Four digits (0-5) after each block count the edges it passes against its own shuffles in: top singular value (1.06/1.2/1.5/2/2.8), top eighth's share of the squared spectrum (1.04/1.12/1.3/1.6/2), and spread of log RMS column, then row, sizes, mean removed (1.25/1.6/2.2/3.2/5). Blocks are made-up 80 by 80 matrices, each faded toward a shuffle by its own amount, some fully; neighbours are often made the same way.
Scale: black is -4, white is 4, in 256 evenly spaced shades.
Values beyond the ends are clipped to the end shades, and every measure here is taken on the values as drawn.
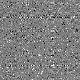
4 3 1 2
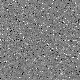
1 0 0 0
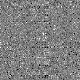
4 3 2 2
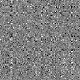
4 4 2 2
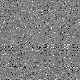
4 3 1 2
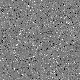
1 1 0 0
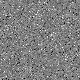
0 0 0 0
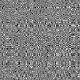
5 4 3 3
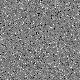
1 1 0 0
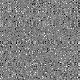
4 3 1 2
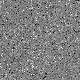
2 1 0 0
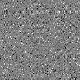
4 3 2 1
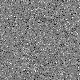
2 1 0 0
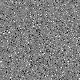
1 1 0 0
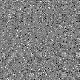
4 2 1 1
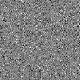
4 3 1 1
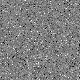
3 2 0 0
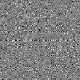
4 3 2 2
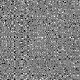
4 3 2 2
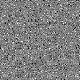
4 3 1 1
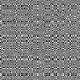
5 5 4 4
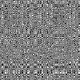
5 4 3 3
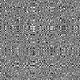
5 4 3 3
